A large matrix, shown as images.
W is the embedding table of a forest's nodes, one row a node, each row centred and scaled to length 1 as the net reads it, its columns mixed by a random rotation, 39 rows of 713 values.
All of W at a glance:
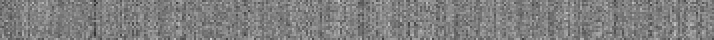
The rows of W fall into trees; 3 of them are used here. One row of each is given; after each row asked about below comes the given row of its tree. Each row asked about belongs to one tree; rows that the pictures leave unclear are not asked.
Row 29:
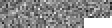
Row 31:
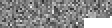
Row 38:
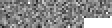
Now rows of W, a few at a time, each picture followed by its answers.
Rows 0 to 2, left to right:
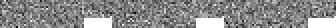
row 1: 31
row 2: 29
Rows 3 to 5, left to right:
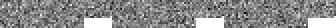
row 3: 29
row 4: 31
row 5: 31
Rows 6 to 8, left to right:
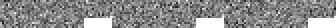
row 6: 29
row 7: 38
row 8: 29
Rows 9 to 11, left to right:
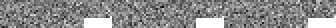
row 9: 38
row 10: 29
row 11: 38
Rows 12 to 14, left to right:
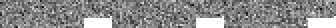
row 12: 31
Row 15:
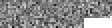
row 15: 29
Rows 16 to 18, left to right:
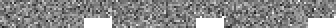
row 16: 38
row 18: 38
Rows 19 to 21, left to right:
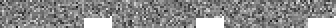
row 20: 29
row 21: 38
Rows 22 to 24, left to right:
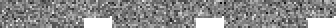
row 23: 31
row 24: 31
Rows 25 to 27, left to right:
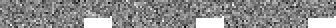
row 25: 31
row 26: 29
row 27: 29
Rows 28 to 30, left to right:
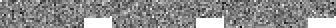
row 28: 31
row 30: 31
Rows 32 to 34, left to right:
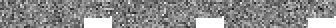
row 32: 31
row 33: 31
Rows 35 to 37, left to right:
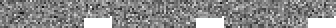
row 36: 31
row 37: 38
